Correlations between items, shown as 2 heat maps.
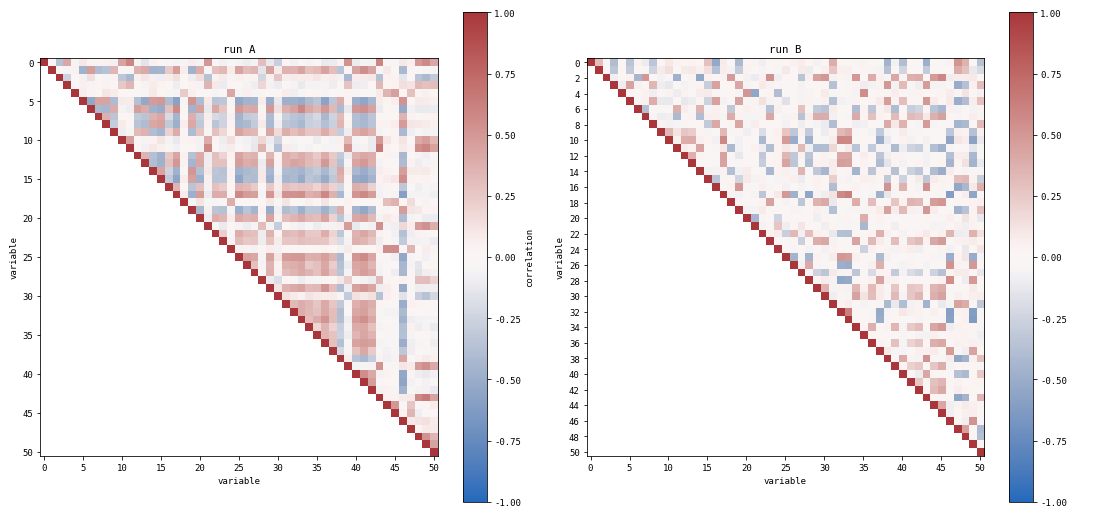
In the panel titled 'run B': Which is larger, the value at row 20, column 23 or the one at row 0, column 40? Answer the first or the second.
the first
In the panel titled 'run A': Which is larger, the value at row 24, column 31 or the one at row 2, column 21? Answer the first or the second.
the first
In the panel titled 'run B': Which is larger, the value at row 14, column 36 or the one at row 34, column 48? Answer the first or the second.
the second
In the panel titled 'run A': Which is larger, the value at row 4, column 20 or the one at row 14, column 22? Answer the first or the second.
the first
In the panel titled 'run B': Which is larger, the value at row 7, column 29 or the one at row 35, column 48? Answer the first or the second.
the first
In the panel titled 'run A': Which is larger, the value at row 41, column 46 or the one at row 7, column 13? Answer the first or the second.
the second
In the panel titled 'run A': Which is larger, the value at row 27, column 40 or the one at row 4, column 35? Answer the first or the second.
the first
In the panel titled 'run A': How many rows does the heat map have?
51
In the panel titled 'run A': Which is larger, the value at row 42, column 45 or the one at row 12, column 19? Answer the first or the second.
the first
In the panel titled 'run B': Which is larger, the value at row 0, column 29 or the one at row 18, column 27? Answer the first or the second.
the first
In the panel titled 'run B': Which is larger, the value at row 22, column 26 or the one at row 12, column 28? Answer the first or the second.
the first
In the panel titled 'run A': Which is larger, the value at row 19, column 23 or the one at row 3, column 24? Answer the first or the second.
the second
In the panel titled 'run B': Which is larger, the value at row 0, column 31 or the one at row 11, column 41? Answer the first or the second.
the first
